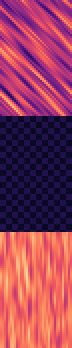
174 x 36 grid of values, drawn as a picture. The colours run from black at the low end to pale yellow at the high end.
The table splits into 3 rows of 1 panel. Panel 1,1: middling, slanting down to the right, strong in contrast. Panel 2,1: very low, checkered, faint in contrast. Panel 3,1: high, streaked downward.
